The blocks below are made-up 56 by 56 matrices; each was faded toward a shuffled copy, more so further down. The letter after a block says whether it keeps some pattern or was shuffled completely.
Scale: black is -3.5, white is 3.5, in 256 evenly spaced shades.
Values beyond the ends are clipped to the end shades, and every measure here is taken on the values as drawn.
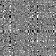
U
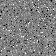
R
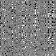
U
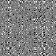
U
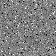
R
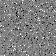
R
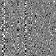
U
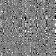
U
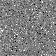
R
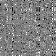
U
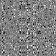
U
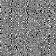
U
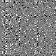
U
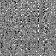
U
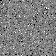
R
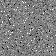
R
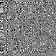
U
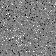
R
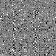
U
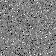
R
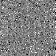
U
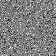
R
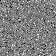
R
